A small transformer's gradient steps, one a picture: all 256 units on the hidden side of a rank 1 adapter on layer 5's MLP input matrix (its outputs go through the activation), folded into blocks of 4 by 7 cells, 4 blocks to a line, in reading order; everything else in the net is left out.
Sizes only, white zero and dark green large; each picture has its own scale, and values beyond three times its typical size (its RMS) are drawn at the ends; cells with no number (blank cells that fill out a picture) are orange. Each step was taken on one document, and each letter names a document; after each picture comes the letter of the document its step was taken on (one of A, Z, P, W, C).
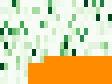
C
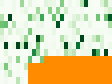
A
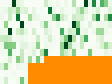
C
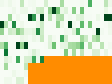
A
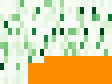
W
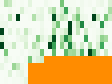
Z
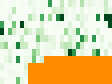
A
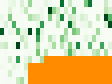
A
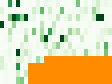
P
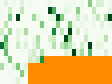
Z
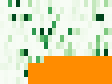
P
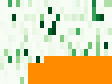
P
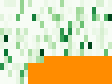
Z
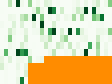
P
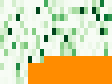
W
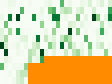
Z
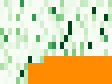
Z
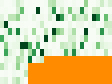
W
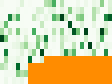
W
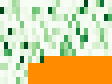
C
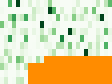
P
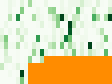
Z
